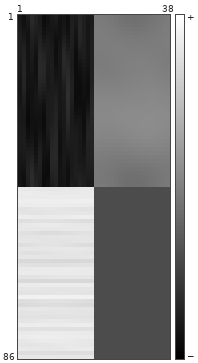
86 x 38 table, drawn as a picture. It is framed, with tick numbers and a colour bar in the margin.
The table splits into 2 rows of 2 panels. Panel 1,1: very low, streaked downward, faint in contrast. Panel 1,2: middling, smooth, faint in contrast. Panel 2,1: very high, streaked across, faint in contrast. Panel 2,2: low, flat.
